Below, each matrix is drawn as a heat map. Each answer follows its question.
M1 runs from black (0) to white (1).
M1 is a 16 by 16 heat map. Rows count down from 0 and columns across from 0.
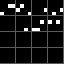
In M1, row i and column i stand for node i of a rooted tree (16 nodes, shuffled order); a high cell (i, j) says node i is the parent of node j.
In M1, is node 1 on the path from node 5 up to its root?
yes
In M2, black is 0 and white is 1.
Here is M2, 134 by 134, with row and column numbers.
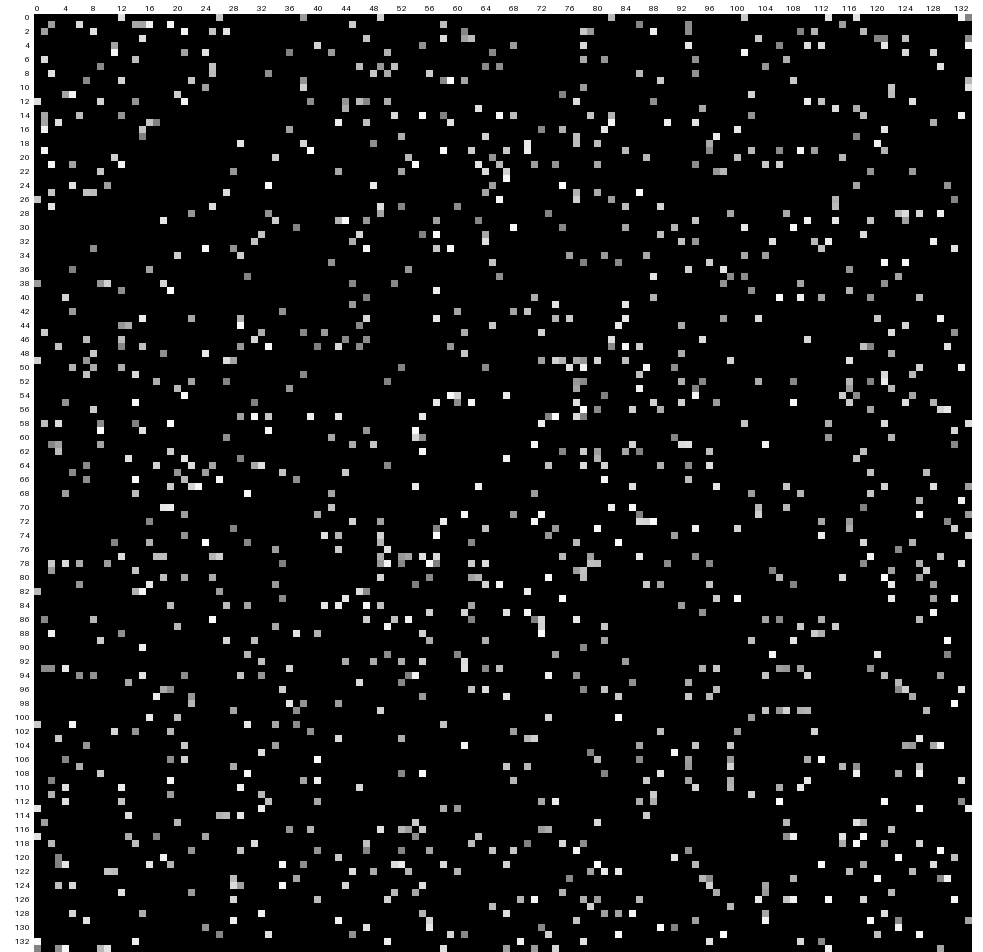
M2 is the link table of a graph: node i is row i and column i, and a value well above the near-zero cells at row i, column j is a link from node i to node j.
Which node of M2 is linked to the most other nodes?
node 78
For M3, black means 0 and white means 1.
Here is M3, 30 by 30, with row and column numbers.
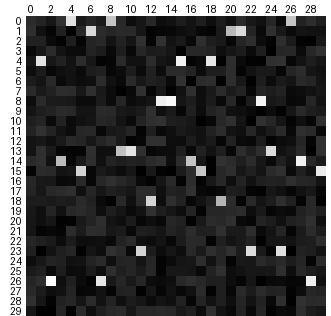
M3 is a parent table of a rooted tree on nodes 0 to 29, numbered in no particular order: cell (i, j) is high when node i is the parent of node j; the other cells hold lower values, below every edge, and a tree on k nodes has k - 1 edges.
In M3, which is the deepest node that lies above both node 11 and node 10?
8
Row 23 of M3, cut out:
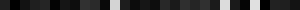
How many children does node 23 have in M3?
3
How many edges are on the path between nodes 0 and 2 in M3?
2
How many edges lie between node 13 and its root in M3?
2
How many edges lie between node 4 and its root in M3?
1
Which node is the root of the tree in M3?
0
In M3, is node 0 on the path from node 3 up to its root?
yes
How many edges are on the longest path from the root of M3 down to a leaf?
3
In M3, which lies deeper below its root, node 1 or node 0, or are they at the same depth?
node 1
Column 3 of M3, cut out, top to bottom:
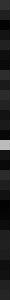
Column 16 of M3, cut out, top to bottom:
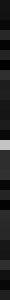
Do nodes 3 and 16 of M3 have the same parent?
yes
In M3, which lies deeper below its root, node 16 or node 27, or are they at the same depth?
the same depth
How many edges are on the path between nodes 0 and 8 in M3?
1
